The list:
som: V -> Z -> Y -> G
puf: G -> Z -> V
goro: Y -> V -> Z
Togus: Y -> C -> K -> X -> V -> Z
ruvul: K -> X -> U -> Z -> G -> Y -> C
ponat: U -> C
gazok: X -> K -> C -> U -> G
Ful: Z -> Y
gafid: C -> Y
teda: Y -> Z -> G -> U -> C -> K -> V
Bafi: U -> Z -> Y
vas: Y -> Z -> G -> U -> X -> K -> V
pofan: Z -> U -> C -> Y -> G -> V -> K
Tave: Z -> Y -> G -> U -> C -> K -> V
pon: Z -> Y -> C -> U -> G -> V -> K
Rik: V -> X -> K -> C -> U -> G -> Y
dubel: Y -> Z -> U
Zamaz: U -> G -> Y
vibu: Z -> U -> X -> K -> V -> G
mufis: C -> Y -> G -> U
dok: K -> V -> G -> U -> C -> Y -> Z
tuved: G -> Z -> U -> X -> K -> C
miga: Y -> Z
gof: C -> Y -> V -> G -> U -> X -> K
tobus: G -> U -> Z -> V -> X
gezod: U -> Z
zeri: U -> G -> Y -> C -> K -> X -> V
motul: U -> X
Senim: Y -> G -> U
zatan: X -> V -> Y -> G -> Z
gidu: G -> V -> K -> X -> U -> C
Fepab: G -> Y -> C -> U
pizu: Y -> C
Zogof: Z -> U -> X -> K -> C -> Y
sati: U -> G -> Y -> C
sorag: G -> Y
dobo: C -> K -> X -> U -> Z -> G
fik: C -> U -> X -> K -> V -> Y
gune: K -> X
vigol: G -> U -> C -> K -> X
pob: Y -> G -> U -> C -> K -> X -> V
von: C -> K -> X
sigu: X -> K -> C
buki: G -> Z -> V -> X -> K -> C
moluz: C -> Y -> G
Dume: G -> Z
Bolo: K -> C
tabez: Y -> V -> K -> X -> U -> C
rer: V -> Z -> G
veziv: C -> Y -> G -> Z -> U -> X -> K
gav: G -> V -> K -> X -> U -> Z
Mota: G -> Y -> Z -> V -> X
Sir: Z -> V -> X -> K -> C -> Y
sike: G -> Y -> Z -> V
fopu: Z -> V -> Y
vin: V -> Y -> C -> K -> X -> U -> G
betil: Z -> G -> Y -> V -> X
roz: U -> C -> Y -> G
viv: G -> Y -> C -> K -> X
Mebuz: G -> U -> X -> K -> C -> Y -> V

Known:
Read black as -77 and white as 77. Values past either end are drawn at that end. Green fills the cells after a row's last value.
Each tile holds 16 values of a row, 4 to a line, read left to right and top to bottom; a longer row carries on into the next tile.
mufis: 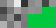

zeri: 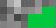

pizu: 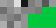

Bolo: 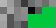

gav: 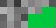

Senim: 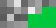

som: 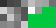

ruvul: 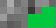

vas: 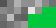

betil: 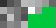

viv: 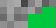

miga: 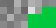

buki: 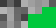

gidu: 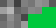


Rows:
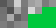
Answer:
dubel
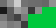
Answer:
ponat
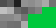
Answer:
Sir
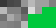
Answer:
fopu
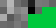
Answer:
gazok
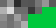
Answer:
Rik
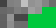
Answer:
tuved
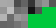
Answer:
gune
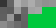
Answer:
pofan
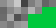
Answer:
pob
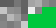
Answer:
goro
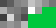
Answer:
sike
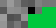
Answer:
dobo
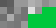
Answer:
Ful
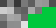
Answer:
zatan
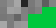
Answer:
gof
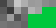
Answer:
Bafi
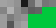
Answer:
Togus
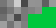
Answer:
veziv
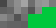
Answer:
Zogof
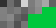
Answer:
vibu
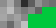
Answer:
tabez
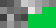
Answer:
Dume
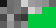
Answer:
tobus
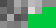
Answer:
Tave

